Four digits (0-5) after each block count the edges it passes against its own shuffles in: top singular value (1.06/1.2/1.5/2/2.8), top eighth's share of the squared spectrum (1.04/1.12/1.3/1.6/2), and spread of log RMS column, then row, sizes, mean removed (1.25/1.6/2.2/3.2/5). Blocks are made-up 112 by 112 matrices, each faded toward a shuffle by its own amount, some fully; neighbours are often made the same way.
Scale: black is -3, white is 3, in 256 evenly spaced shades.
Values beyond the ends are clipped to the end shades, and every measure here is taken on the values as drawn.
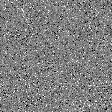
3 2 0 0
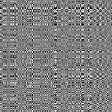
5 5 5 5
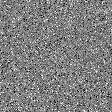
0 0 0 0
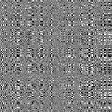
5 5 4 4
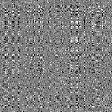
5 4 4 3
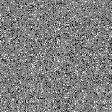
4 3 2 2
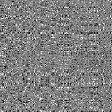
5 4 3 3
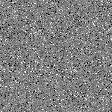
2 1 0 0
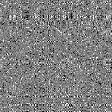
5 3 2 3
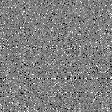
4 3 1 2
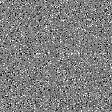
3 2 0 1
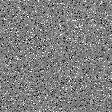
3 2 0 0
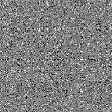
4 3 2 2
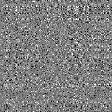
4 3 2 2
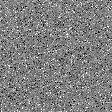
2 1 0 0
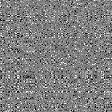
5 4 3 3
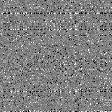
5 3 2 3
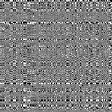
5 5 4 4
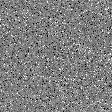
0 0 0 0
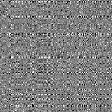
5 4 3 4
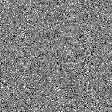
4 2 1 1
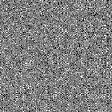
4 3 2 2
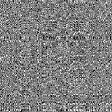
5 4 3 3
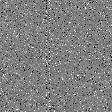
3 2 1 0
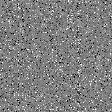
3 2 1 0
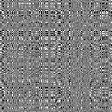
5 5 4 4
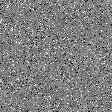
0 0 0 0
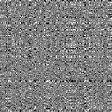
5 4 3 3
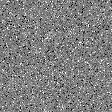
2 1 0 0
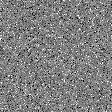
3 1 0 0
